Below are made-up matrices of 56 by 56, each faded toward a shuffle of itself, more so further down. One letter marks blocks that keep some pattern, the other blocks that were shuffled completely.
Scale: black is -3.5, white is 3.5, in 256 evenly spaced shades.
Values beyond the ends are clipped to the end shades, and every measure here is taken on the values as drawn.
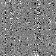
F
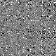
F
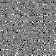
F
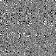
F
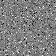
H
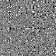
F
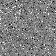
H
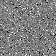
H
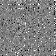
F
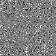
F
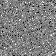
H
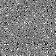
F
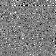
F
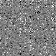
F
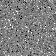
H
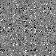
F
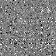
F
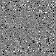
F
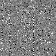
F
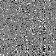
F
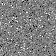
H
